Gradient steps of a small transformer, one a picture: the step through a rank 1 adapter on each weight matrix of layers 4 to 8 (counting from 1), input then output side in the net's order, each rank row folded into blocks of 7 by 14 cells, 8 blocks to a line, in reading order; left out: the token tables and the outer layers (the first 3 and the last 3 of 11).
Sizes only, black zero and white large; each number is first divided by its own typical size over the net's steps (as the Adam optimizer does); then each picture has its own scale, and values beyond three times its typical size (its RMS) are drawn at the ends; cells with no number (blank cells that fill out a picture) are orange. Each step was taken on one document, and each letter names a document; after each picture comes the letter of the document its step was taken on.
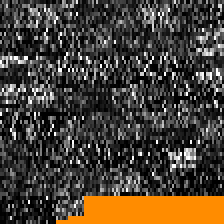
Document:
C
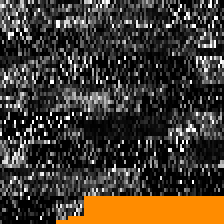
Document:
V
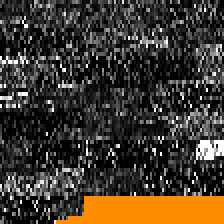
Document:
V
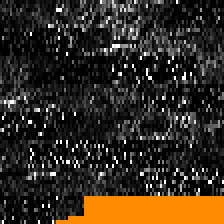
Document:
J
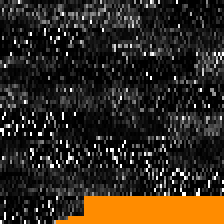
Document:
J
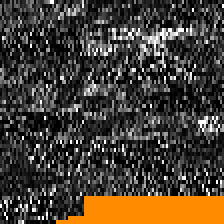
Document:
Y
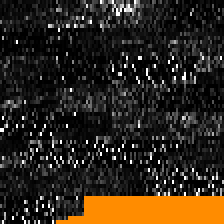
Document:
J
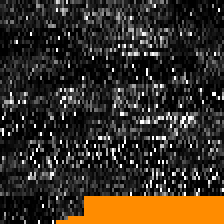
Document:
J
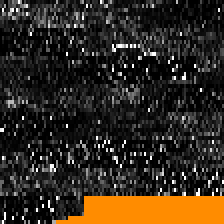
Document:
J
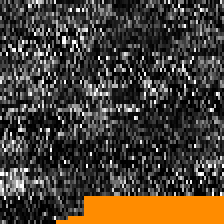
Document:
Y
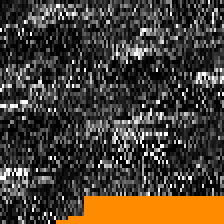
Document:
Y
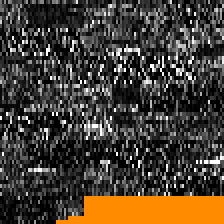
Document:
Y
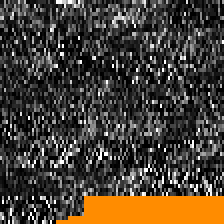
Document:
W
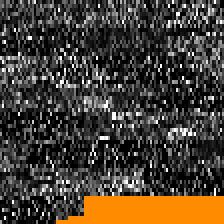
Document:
V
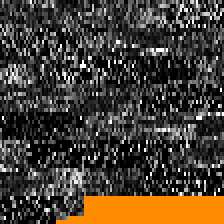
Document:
V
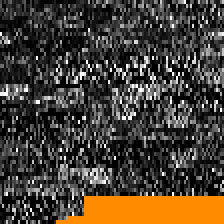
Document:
C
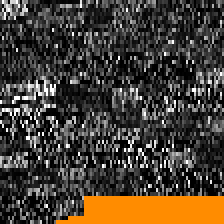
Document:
C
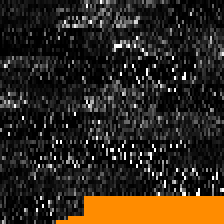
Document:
J
